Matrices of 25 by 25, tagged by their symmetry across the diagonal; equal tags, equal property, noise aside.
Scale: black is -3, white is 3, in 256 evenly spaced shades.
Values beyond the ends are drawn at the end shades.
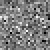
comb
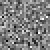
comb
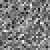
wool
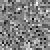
comb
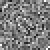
wool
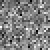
comb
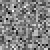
comb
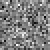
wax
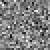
wax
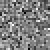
wax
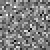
wool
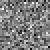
comb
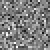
comb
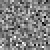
wax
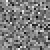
comb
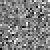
wax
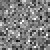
wool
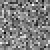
wax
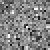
wool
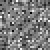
wool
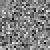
comb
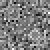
wool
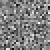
wax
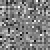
wax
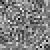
wool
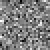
wax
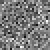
wool
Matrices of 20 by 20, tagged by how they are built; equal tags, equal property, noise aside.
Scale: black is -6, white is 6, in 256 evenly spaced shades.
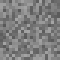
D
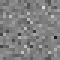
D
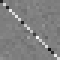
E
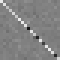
E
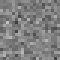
D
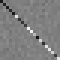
E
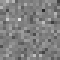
D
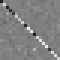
E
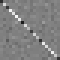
E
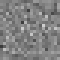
D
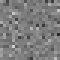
D
